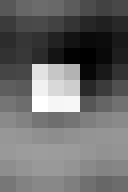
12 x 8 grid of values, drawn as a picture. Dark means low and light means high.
Odd patch: higher, in the centre. Average level on the scale: 40%. Ninth with the lowest average: top right.
